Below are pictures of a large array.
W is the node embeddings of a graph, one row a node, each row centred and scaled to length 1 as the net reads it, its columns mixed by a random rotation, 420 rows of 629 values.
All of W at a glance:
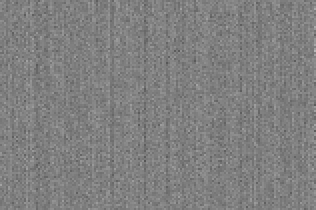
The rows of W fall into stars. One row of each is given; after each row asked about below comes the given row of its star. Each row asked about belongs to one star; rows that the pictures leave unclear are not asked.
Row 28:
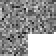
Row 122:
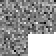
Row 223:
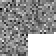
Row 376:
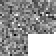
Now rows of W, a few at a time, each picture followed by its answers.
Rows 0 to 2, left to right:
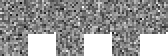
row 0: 28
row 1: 122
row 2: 122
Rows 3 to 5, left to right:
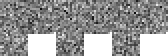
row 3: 223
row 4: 223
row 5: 223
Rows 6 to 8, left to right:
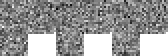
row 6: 376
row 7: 223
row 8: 223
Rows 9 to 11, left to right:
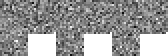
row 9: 223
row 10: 122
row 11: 122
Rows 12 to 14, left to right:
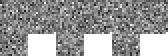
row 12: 122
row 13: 223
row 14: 223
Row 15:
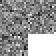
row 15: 376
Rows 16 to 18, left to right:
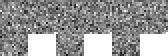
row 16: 376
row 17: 223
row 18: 223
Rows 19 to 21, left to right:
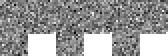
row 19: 223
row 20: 28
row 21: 223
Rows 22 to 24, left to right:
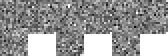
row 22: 223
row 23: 376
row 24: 223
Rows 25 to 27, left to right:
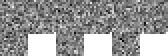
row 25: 376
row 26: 122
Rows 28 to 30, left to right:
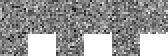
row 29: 28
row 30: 28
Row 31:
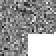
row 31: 28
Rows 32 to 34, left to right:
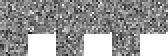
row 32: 376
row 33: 122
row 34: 28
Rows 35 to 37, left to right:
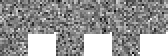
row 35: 122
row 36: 376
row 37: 122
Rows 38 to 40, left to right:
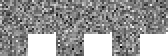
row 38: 122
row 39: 223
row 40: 376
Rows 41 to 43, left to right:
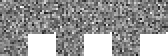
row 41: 122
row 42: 122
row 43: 223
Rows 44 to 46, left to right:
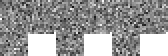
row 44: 28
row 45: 28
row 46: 223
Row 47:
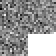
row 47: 223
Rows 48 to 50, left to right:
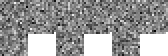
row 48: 28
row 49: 376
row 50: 122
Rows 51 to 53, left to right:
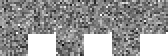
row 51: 376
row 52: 223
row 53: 28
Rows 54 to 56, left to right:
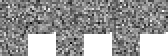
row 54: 223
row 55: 223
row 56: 223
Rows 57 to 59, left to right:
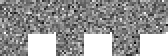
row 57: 223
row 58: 28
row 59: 376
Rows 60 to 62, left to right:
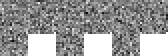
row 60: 376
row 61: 122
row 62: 28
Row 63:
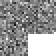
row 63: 223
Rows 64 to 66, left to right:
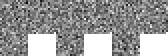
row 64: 28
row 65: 28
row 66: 122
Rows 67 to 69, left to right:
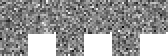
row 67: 28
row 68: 28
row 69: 122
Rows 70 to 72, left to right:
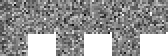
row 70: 122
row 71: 28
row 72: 223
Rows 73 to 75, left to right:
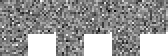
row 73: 376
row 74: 376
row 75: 122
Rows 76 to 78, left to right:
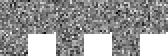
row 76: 223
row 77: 28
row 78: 223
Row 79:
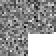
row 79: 223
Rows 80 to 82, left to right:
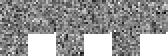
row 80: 28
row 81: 223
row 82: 122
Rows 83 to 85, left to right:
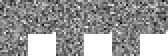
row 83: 223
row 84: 122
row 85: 122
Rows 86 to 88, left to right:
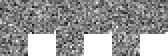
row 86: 223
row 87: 376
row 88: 223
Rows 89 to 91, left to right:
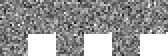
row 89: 376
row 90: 223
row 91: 28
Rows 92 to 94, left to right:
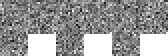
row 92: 376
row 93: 122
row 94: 28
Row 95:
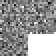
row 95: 122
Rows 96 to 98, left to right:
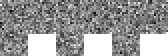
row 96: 376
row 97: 376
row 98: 223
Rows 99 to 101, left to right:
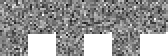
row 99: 376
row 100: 223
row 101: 122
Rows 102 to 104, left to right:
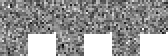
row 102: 223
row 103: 223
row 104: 28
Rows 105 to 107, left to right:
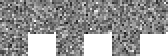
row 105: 28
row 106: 223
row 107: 376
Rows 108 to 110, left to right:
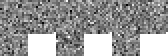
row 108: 223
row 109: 122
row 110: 223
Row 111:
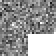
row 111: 376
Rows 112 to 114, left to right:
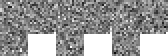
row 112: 376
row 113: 376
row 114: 28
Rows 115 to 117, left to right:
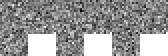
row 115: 376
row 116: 28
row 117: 28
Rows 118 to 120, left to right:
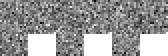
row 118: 223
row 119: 223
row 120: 223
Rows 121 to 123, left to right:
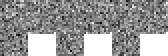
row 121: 28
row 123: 122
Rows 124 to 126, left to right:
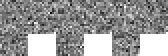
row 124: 122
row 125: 122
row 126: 376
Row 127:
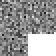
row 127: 28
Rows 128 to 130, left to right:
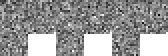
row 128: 376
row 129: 376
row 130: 223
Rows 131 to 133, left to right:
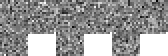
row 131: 122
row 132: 122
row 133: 376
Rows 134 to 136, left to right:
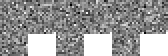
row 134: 223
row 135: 223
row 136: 28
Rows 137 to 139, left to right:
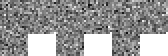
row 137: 223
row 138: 376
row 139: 122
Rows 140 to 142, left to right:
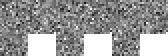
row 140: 28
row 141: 376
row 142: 122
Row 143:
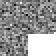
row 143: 223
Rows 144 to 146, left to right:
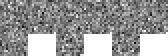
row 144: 223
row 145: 376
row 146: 376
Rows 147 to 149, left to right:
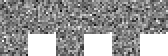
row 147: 223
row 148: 376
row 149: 28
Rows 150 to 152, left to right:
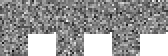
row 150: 223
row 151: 28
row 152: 376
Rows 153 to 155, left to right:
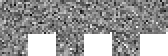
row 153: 223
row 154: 28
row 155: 376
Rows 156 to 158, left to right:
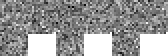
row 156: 376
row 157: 28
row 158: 122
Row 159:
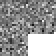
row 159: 122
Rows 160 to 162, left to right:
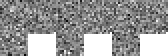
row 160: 223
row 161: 28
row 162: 28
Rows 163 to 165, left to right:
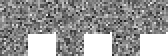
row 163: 376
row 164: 122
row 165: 376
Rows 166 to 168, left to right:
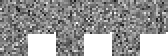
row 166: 28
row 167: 122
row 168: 376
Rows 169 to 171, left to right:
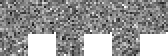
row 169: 122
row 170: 28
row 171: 376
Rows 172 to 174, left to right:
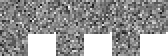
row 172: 28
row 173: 376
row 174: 376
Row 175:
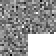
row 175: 28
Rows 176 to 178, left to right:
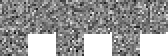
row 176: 122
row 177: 28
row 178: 223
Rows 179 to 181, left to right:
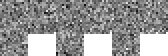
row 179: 122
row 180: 223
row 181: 28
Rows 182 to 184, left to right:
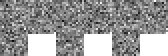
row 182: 376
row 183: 122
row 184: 376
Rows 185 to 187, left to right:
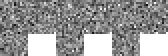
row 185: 223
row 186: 376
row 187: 28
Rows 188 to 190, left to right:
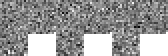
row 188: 376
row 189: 122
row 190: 223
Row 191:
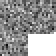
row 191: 223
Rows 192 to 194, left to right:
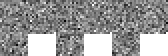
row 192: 223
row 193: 28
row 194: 28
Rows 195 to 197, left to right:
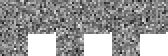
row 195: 28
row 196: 28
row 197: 223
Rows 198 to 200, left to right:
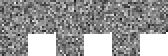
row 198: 28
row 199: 223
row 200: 28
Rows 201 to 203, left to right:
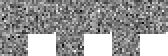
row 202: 122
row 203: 223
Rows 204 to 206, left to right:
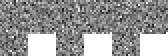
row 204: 122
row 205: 122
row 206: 28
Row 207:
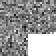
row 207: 223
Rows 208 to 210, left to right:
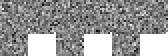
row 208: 376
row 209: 122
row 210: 376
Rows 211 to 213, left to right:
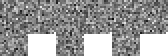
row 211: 223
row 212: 122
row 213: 376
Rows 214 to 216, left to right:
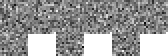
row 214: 223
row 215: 122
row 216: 122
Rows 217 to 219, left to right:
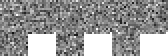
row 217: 376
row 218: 28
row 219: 28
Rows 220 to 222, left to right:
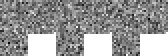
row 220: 376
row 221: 376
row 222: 223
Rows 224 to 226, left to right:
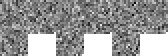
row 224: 376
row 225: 122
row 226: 376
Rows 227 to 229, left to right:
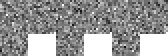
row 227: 376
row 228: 28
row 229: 376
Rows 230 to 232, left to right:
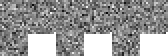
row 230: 376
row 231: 223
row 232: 122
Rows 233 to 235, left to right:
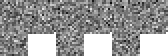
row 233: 223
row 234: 223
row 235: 376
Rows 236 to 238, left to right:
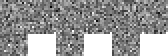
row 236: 376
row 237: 28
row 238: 122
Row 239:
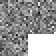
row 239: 376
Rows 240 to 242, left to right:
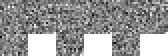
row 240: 223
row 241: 376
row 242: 223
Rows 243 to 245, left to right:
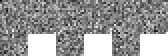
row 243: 122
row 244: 376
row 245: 122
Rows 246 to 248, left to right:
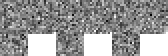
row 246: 376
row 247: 28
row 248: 376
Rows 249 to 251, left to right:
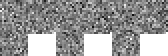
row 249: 376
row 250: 28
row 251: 376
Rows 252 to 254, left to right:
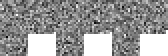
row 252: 376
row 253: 122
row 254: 122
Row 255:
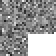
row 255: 28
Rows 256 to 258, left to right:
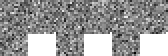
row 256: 28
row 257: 28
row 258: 376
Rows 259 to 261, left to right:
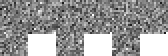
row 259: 223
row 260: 28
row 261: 28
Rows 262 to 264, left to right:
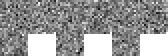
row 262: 28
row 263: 376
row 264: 122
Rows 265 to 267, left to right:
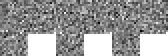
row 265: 122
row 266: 223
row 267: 28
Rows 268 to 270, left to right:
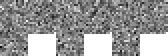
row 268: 376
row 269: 376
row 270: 223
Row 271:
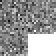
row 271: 28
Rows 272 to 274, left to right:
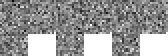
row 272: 122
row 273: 28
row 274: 122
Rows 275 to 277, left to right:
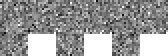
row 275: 122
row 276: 28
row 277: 28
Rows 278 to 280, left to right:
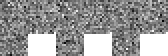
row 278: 122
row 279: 376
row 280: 28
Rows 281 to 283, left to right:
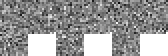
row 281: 223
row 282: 223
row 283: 28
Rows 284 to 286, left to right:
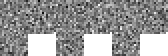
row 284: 223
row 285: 122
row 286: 376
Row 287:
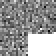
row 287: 28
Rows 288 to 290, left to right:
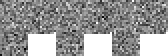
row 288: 376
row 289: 376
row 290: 122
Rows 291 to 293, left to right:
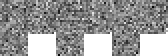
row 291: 28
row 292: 28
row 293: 376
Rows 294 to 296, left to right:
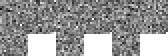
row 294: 223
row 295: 376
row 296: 28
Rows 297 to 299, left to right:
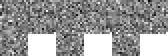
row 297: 122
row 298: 28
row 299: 223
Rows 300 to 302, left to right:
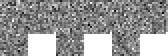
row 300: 223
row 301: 122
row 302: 122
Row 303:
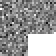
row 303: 376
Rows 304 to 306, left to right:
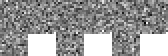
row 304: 223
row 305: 28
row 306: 376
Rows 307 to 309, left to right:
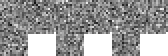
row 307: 376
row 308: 223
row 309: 223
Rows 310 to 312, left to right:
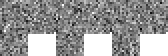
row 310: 28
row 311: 28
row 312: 122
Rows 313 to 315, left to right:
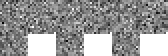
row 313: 122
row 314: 122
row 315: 122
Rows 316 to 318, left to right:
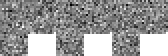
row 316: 376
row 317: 223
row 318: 223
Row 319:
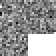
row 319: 376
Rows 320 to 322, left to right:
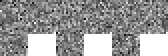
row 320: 122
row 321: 122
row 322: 28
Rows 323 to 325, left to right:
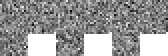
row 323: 122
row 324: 376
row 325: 28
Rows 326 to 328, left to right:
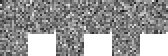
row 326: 122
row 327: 376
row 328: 376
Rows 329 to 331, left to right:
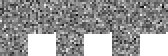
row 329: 223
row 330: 223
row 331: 376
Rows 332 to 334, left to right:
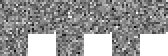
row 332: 122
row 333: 28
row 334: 223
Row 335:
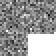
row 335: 122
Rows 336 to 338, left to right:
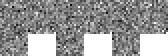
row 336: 28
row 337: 122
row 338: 28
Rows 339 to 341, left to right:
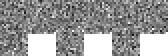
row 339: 28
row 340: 28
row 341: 28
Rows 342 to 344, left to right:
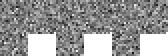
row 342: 28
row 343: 376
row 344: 376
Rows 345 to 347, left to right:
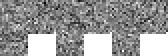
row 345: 376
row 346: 223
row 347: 223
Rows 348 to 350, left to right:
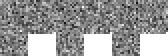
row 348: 223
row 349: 122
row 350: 28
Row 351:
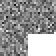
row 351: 122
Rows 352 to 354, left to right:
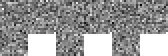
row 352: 376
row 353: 223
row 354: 223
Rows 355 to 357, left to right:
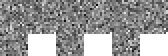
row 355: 122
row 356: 28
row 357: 28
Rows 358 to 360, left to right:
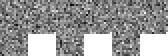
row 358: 28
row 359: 223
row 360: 376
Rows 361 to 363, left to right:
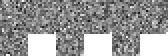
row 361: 28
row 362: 376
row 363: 376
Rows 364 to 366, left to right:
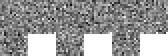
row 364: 122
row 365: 223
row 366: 28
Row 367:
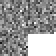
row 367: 122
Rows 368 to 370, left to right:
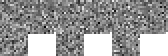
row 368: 376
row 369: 122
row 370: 223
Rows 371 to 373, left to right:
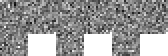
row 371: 223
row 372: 122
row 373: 376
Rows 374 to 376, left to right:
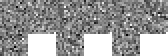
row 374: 28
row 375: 122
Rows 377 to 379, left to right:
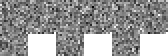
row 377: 122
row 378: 223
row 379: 376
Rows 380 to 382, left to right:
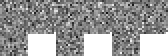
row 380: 122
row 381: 122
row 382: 376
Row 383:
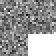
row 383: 223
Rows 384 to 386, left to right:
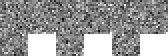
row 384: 28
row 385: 122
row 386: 376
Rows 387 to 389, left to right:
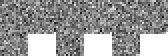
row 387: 28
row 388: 28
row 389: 376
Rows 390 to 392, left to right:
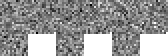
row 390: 376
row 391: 122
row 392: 376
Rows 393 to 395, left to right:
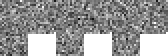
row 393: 28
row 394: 223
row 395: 376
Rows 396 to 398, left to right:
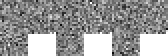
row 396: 223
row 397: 28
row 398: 28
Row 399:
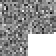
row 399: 122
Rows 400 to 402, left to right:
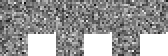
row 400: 28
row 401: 223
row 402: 376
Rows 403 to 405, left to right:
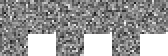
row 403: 122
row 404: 376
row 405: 376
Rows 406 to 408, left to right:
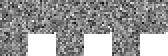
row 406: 28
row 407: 376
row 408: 223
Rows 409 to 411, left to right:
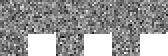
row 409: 122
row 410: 376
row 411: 28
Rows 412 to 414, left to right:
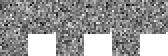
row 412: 223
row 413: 376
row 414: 122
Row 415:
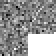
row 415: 28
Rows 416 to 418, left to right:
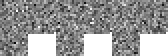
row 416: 122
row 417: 376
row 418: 376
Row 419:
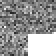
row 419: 223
